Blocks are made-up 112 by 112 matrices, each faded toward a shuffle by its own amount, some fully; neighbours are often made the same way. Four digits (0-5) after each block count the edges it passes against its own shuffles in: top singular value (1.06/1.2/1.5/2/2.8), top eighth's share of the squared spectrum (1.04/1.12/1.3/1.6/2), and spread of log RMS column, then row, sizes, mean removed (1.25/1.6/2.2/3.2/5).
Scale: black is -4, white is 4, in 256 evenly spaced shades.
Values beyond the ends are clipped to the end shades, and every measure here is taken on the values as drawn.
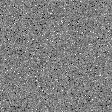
0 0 0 0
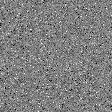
0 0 0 0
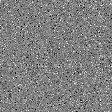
3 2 0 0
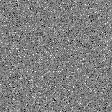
3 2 0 0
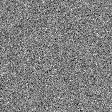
0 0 0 0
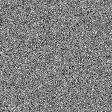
0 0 0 0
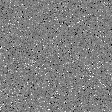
0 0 0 0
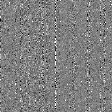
3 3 4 0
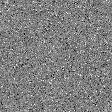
0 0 0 0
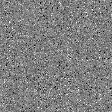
0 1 2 0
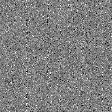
1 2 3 0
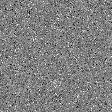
0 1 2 0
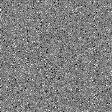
1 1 2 0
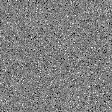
0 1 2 0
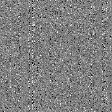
2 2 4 0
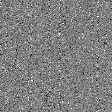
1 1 3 0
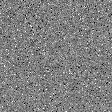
0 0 0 0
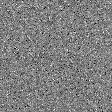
0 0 0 0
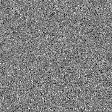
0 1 0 2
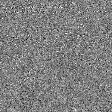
0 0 0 2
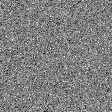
0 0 0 1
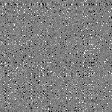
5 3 2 2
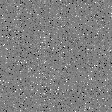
3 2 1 0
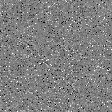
3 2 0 1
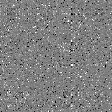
4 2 1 1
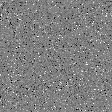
2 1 0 0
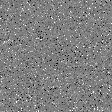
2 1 0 0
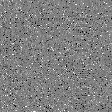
4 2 1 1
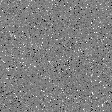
2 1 0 0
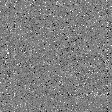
2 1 1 1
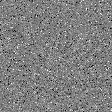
2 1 0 0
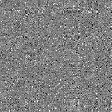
4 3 2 1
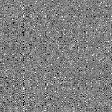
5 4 3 2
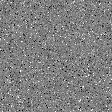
2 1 0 0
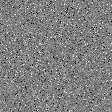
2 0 0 0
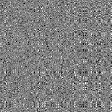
5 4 3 3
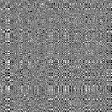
5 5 4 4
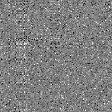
4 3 2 1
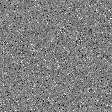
1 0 0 0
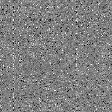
4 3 2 1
